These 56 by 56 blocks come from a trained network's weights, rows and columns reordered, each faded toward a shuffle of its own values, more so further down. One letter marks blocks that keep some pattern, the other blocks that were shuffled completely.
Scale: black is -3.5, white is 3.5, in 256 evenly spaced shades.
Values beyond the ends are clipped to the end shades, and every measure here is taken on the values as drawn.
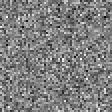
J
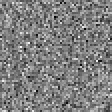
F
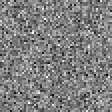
F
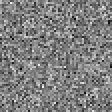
F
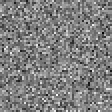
F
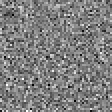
J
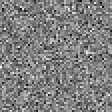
J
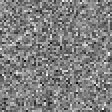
J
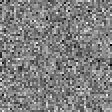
J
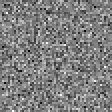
J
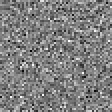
J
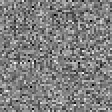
J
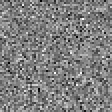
F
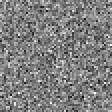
F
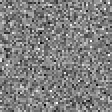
F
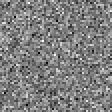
F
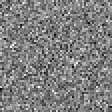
F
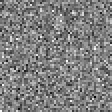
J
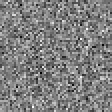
J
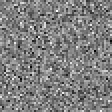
F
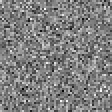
F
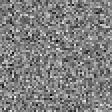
J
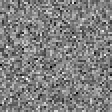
F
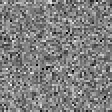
J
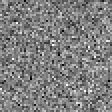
F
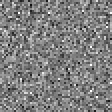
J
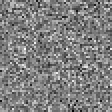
J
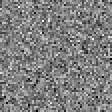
F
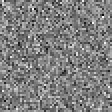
F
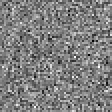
J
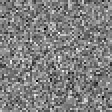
F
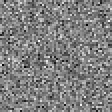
F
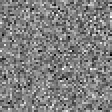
F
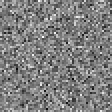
J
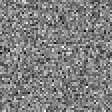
F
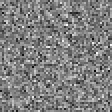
J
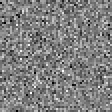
J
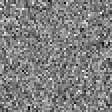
J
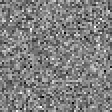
J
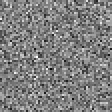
J
